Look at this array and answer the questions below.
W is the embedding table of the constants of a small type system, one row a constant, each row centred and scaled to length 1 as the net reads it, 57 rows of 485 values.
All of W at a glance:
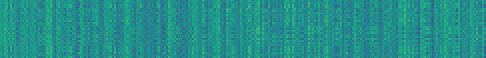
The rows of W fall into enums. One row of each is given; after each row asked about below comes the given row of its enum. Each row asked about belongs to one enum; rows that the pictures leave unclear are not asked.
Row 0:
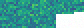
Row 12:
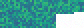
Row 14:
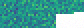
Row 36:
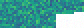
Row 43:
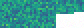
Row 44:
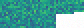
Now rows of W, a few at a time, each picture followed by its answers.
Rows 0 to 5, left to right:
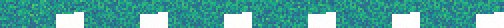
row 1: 12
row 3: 43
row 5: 12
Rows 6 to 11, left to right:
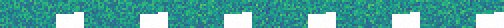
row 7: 12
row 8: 0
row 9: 14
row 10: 0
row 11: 36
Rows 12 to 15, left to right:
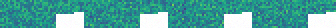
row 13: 43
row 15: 44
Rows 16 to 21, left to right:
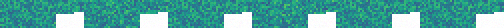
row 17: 36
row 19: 0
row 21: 12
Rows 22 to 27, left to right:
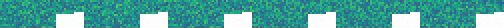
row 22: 36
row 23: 0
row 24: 36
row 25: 12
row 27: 43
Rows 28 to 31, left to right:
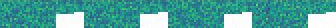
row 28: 43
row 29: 43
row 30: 12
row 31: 14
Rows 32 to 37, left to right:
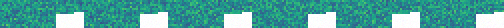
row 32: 43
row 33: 43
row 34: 36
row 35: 12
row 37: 44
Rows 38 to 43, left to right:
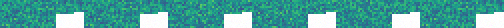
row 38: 43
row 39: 43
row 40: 0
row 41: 44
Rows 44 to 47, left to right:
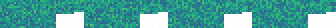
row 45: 43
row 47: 12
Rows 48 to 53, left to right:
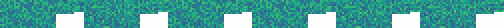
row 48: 12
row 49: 44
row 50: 12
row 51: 12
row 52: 44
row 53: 44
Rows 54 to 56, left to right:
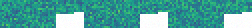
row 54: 43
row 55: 44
